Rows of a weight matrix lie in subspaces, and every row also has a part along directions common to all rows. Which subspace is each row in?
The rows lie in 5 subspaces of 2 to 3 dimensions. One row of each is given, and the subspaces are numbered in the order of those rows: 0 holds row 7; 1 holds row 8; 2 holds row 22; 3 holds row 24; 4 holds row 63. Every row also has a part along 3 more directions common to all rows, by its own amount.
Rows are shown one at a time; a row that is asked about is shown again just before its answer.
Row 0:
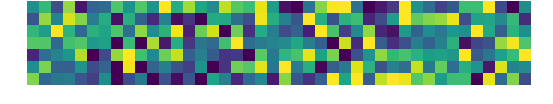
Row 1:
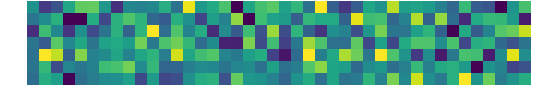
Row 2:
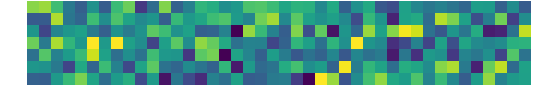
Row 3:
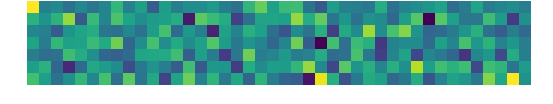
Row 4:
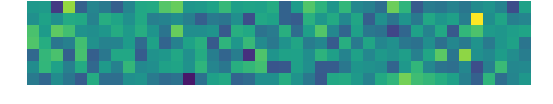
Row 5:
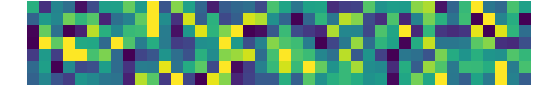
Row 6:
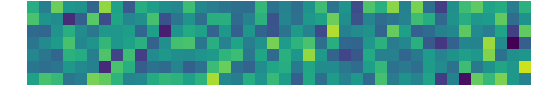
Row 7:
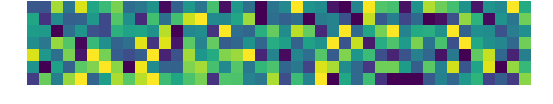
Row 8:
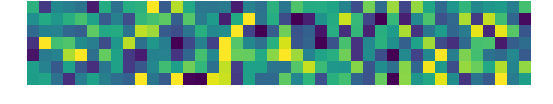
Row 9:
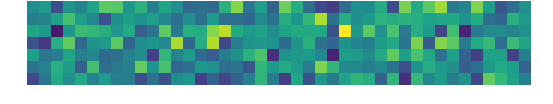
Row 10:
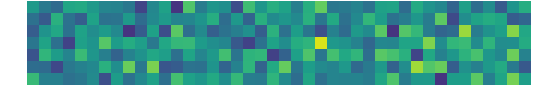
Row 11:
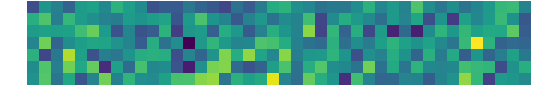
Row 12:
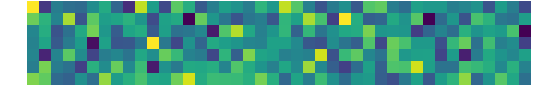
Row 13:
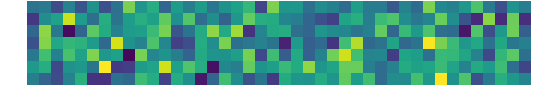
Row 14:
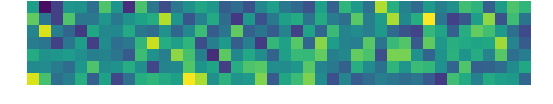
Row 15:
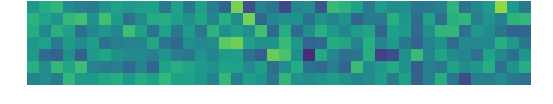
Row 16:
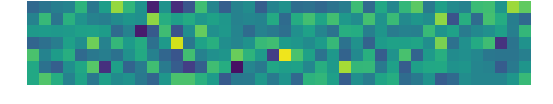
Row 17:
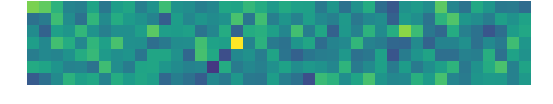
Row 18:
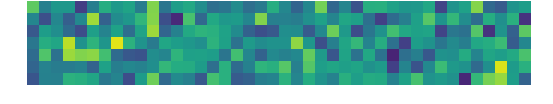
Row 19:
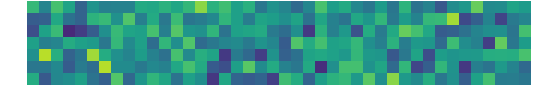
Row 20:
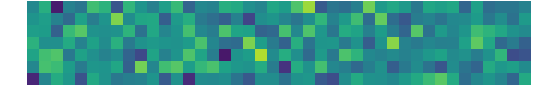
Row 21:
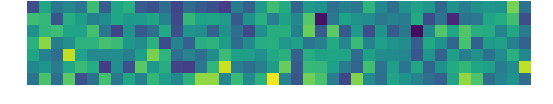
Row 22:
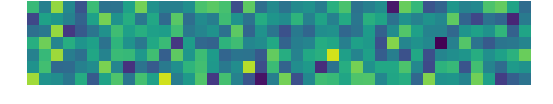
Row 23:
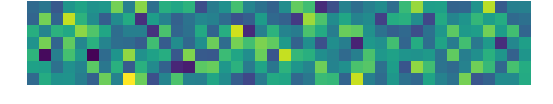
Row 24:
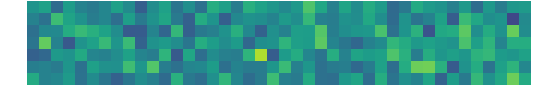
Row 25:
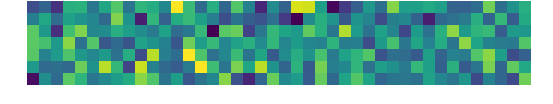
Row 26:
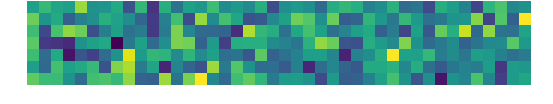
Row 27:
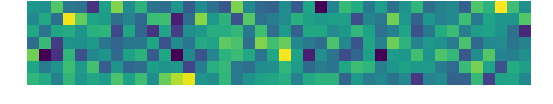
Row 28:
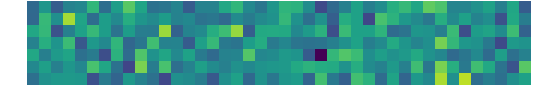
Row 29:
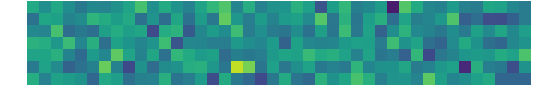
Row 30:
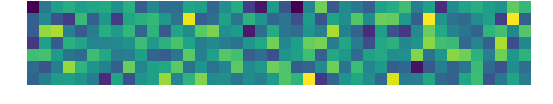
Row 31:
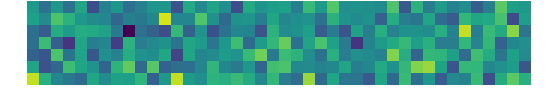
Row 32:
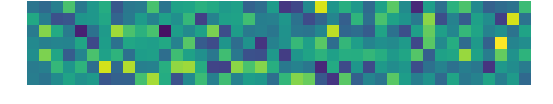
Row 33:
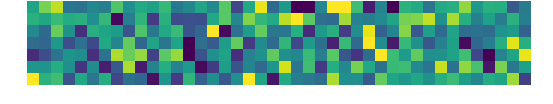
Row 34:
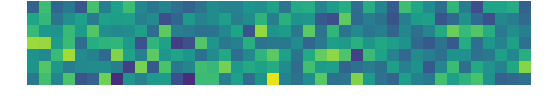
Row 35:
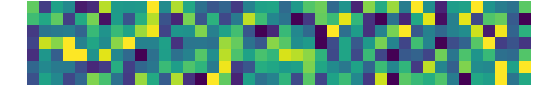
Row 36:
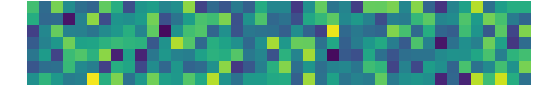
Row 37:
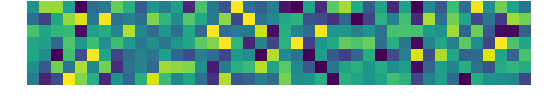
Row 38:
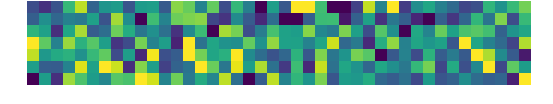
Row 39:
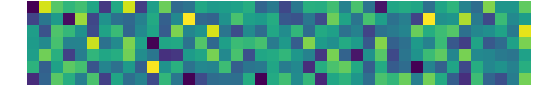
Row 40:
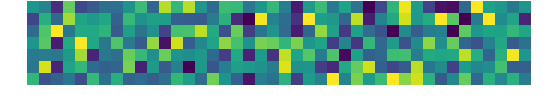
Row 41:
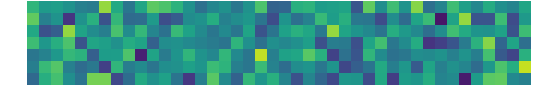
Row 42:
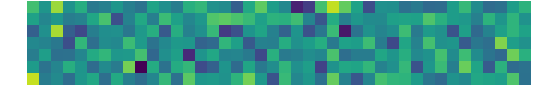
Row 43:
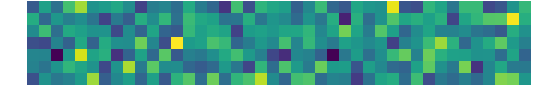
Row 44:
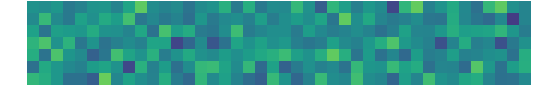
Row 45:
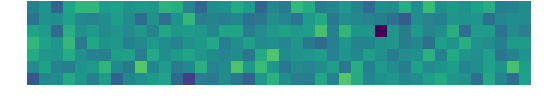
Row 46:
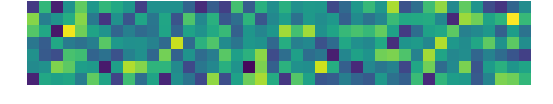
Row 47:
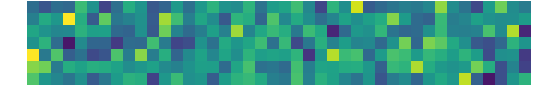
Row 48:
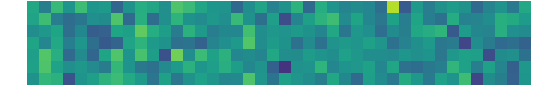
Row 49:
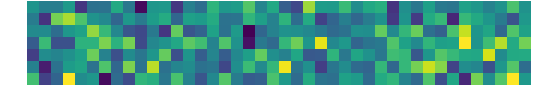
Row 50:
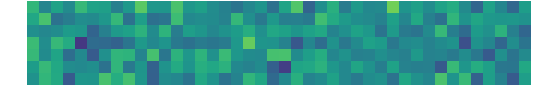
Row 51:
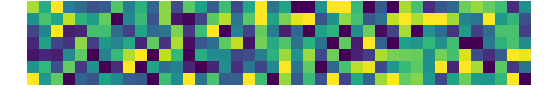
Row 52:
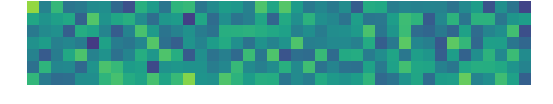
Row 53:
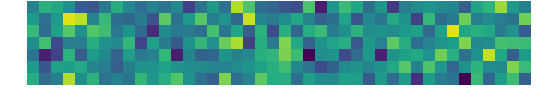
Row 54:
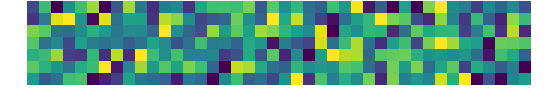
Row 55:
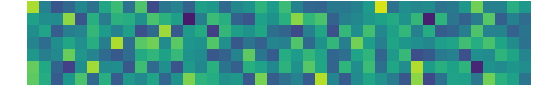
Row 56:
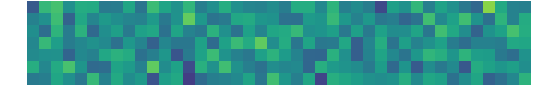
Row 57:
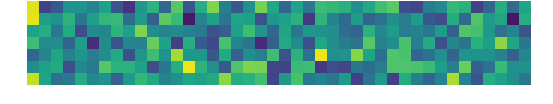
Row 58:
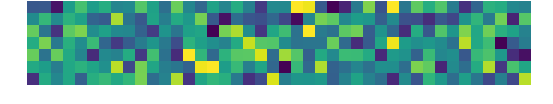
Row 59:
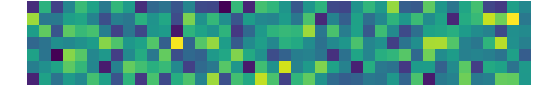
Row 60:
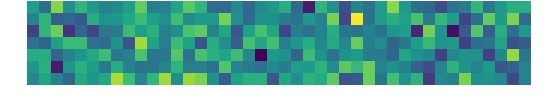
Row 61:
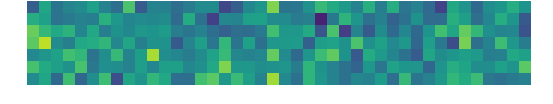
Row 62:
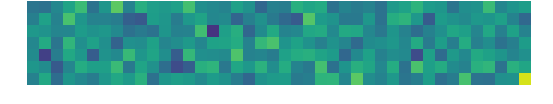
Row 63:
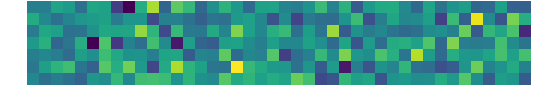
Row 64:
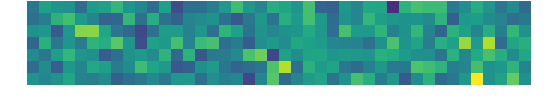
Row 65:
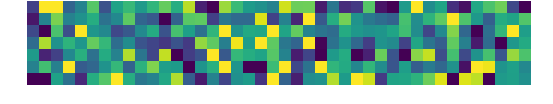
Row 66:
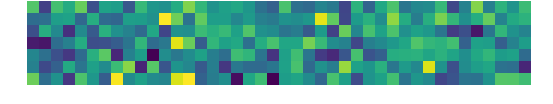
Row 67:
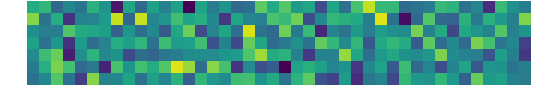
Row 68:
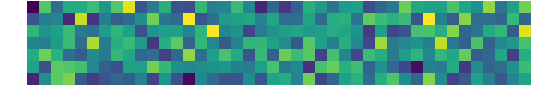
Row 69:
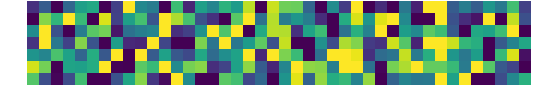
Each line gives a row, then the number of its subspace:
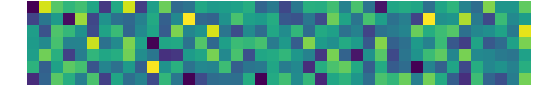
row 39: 4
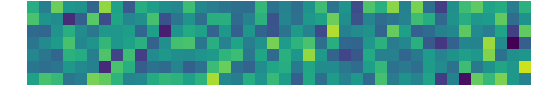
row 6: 1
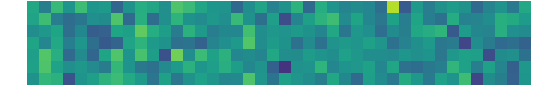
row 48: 3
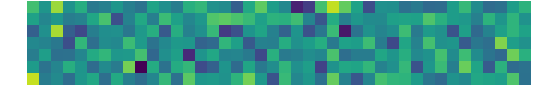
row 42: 0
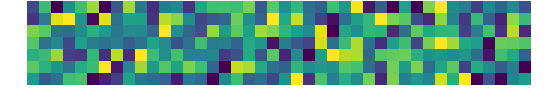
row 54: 1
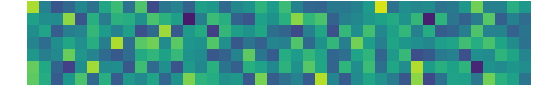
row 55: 4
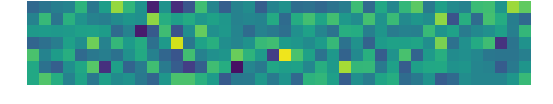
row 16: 4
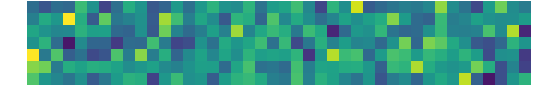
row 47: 1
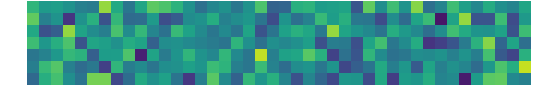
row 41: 1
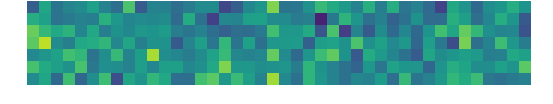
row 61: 2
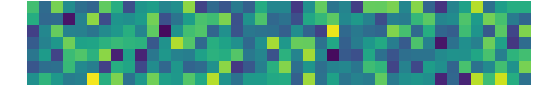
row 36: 1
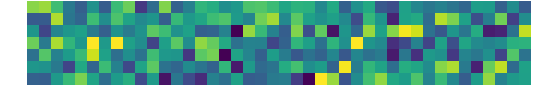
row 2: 4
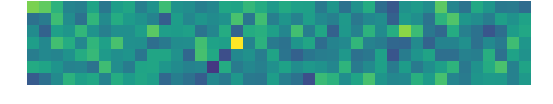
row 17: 4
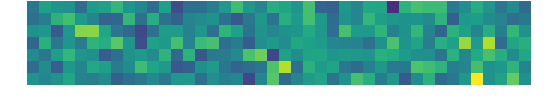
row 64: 3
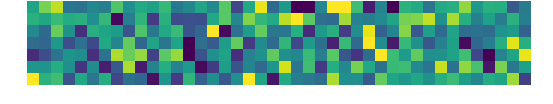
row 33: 0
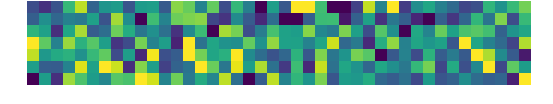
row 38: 0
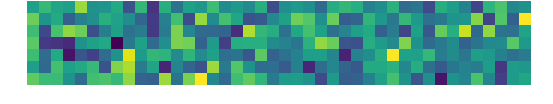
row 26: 1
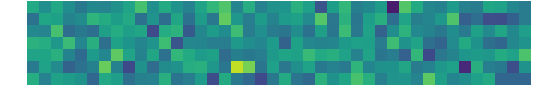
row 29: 2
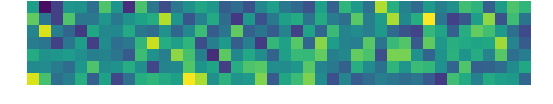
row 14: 4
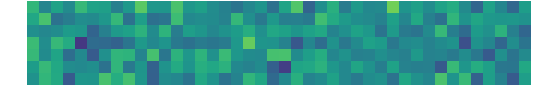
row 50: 3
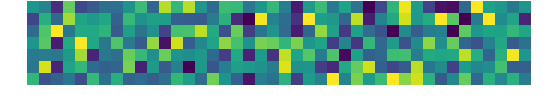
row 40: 0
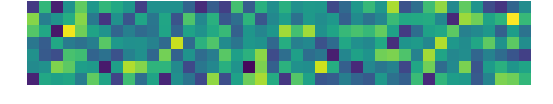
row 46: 2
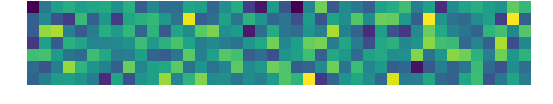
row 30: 4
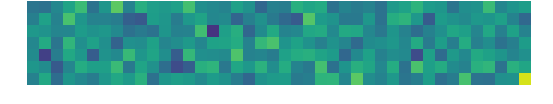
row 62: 0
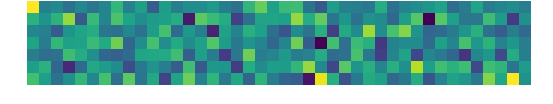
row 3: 4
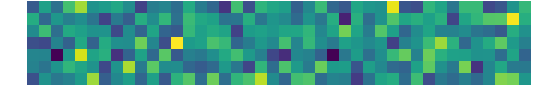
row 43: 2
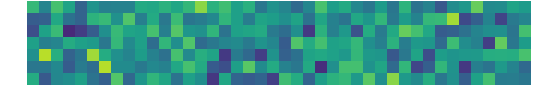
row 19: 2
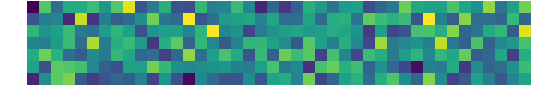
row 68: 4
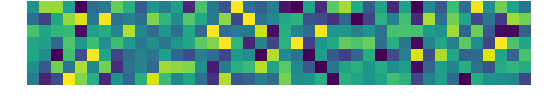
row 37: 3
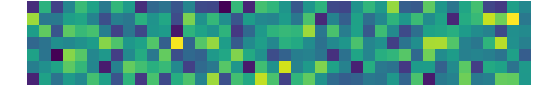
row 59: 2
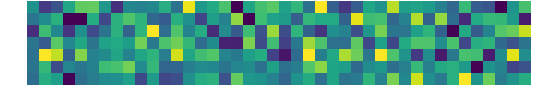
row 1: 3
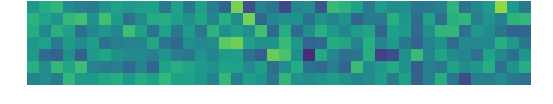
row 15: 3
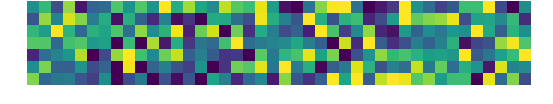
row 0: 0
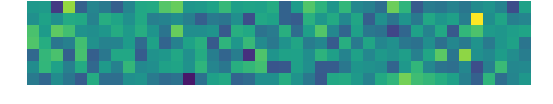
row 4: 0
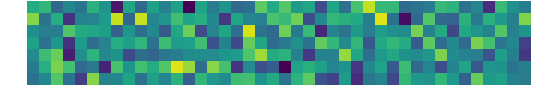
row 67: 0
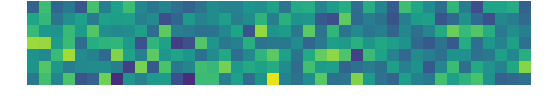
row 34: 2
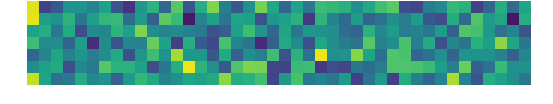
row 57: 4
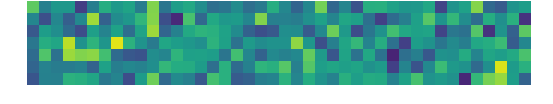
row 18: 1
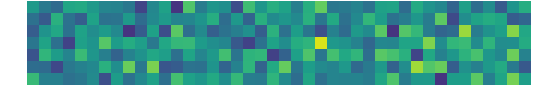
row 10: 3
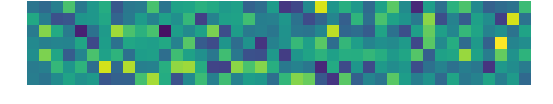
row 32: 4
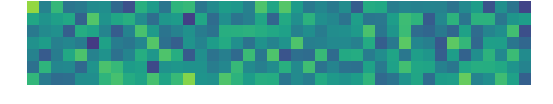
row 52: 4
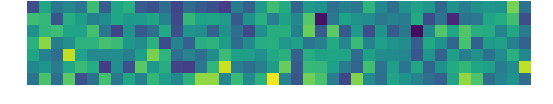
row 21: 2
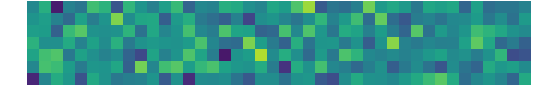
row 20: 0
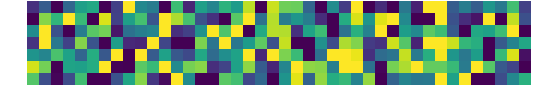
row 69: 1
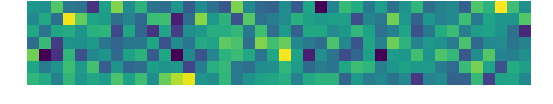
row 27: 3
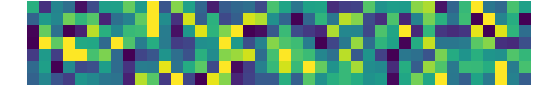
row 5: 1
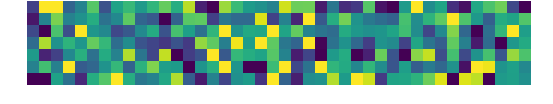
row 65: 4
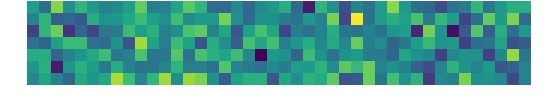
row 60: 3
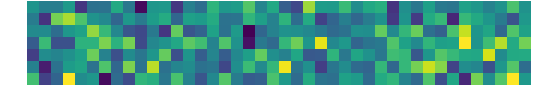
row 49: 3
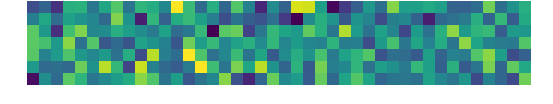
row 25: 0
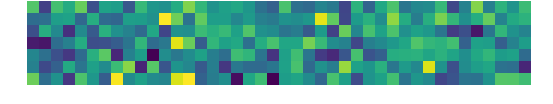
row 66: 2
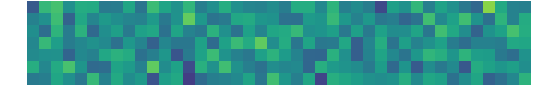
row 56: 4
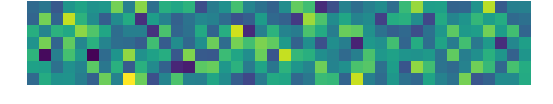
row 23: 0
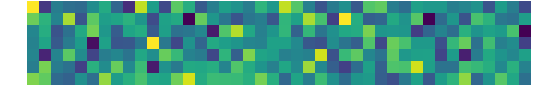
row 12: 4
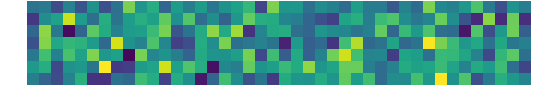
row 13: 1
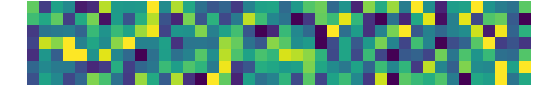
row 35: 1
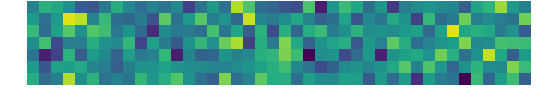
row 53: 3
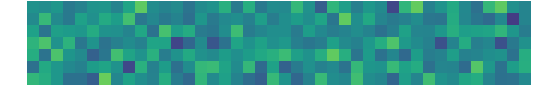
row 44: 2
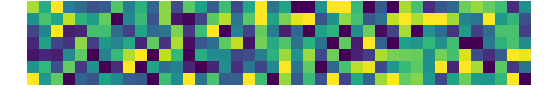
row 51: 0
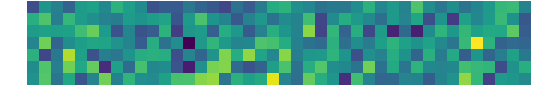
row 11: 2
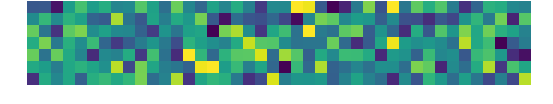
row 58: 0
